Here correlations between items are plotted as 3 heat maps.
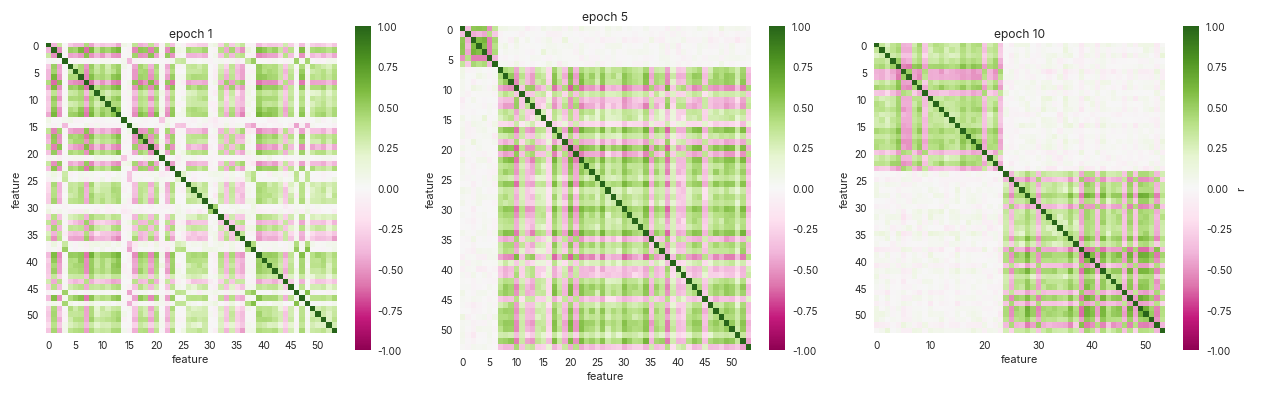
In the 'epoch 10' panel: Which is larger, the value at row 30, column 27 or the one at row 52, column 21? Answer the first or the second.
the second
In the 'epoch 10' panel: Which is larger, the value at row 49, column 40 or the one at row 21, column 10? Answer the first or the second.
the first
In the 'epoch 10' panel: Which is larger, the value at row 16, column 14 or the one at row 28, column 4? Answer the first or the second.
the first
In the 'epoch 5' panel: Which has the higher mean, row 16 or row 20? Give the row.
20
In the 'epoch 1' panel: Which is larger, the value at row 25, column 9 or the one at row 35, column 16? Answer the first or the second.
the second
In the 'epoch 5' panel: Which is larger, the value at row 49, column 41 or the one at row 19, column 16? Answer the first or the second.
the second
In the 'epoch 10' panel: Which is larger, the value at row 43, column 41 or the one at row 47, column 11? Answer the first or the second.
the second
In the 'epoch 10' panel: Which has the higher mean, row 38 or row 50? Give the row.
50
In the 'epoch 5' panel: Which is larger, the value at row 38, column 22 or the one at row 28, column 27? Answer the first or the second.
the second
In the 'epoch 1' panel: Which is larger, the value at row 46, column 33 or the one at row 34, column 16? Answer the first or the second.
the first
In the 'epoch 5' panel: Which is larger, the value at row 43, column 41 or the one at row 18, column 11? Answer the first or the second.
the second
